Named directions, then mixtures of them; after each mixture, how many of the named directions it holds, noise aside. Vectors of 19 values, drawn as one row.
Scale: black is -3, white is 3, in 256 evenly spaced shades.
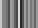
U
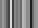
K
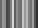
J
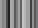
three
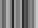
one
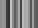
three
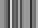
two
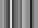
one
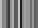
two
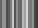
one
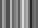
three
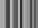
three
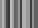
three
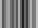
three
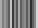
three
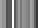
three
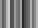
two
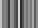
one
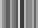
one
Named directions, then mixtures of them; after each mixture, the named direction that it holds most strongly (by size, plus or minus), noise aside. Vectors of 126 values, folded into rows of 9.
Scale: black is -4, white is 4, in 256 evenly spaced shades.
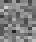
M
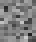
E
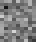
M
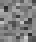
E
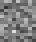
M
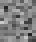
E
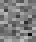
E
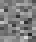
E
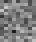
M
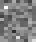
M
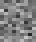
M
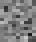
E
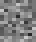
M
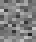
M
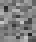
E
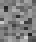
E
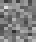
M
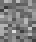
M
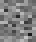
E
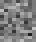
M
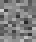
M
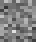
M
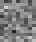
M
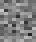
M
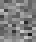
M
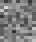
M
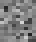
E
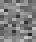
M
